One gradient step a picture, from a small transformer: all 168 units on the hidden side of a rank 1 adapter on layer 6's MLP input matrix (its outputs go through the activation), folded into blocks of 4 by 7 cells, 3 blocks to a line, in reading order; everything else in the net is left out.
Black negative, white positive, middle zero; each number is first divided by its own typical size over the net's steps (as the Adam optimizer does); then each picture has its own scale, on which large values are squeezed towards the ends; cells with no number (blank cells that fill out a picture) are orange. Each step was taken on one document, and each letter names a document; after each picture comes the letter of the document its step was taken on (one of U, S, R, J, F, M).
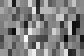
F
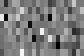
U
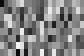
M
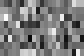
U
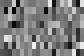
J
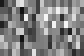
M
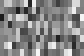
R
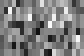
J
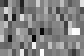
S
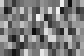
M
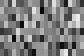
F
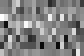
U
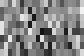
J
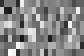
M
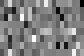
S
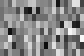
R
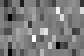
S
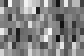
R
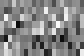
J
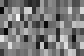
R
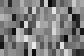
F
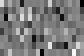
S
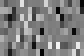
S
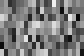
F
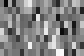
R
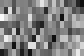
J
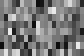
F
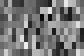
F
